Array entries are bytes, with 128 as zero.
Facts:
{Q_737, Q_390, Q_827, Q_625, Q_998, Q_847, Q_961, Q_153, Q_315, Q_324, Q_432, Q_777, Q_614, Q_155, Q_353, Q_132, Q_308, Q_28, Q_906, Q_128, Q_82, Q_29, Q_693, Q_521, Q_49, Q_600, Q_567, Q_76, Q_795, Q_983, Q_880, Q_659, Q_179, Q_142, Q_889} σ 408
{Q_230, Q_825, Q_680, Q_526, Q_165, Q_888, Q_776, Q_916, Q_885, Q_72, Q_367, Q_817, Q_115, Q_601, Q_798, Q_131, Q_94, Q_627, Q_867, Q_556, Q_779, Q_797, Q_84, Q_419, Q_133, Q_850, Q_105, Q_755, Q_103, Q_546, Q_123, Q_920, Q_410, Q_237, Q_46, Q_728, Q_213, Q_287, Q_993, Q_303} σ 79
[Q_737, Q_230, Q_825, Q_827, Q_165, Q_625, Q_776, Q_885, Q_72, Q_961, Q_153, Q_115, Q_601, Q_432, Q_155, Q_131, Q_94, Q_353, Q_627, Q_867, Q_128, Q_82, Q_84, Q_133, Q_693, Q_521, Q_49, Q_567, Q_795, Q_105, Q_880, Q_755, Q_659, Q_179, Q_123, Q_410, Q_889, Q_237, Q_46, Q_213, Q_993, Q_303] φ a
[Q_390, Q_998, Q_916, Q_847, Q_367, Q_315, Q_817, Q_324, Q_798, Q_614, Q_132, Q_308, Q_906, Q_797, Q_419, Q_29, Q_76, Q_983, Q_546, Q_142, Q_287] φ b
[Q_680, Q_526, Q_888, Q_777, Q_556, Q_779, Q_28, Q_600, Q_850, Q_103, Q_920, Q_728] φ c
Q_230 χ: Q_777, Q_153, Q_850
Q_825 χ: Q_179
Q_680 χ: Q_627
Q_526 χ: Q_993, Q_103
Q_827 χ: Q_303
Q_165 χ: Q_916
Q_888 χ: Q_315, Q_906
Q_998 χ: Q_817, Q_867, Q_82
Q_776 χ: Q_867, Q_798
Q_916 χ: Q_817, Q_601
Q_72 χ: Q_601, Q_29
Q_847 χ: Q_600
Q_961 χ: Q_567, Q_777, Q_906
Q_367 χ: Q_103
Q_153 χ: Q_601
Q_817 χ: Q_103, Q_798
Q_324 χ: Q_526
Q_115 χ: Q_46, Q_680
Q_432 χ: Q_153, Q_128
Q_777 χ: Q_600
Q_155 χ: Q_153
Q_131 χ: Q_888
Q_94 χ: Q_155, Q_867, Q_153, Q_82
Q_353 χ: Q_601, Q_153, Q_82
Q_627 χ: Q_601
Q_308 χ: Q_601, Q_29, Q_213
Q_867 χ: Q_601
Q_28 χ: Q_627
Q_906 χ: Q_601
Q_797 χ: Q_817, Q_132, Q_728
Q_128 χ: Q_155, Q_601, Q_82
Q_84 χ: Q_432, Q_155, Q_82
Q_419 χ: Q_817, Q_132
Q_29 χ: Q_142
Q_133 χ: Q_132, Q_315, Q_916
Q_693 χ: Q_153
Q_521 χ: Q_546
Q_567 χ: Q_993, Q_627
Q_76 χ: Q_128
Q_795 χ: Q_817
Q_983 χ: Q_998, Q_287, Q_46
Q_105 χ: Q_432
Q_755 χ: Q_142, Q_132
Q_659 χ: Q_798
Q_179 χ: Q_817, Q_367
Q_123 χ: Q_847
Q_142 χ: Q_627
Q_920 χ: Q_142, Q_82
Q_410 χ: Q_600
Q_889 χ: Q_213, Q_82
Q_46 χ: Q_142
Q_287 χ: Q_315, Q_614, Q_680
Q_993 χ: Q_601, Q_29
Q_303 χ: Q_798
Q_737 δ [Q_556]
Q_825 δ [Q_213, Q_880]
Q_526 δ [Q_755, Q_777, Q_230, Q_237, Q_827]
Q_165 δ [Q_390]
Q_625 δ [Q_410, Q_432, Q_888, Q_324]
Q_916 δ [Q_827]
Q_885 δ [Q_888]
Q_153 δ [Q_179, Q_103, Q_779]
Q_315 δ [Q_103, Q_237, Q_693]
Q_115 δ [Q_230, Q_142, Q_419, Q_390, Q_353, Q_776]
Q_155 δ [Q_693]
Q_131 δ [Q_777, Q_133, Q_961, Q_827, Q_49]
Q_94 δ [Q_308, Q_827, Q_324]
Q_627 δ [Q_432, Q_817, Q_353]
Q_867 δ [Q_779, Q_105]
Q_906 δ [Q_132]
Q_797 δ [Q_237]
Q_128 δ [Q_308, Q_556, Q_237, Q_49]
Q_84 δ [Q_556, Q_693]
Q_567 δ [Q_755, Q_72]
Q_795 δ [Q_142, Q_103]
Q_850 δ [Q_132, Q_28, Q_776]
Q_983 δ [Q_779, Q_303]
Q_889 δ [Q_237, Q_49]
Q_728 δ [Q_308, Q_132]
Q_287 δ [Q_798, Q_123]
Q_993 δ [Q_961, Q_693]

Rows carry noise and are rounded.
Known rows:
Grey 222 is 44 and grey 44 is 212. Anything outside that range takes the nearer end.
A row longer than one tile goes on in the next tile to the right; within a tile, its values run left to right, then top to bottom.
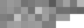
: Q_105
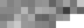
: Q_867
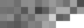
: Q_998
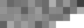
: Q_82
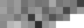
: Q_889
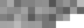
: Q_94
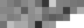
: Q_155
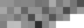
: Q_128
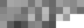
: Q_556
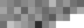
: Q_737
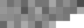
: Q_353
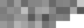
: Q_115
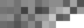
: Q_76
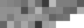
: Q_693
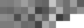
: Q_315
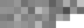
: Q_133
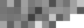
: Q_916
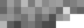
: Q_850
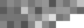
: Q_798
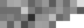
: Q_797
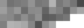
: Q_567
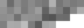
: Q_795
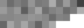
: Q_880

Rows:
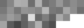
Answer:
Q_103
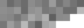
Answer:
Q_659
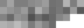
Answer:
Q_131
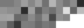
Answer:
Q_777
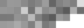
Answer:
Q_825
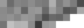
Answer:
Q_153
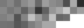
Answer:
Q_324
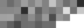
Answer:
Q_600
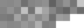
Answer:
Q_776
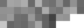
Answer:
Q_526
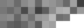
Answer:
Q_308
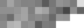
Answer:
Q_84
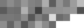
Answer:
Q_287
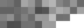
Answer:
Q_132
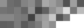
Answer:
Q_847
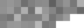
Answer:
Q_230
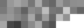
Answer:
Q_920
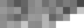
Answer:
Q_827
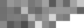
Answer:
Q_367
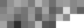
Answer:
Q_888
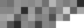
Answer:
Q_28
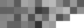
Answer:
Q_906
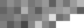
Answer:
Q_546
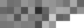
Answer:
Q_983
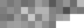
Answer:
Q_303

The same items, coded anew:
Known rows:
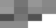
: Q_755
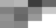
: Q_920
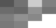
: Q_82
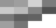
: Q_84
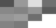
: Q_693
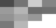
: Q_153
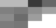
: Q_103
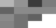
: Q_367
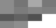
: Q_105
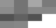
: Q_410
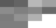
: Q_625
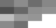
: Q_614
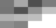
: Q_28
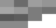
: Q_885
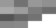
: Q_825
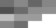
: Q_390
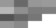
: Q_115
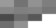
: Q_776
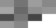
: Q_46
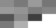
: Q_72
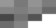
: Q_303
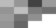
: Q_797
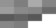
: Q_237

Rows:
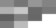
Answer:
Q_867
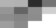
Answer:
Q_680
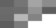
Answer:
Q_179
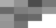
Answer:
Q_546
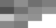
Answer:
Q_76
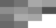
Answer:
Q_795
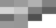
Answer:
Q_993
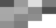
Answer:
Q_155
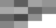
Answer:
Q_94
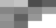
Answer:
Q_556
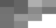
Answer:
Q_827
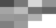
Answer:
Q_128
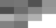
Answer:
Q_132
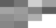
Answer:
Q_889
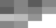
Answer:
Q_308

